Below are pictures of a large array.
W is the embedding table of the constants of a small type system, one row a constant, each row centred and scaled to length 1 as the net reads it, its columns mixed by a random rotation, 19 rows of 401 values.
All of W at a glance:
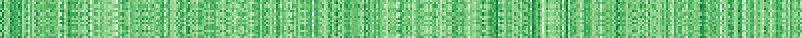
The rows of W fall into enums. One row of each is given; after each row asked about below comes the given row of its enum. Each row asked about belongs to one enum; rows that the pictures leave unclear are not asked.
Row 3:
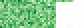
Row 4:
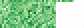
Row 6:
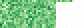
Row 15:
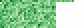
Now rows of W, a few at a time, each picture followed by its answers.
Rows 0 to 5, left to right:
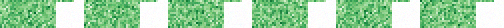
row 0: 4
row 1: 6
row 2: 3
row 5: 15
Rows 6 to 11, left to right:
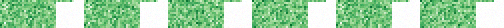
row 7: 6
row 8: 3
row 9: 15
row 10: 6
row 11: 15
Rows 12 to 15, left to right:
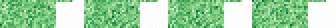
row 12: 6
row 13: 4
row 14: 4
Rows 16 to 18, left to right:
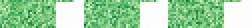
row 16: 4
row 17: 6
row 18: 3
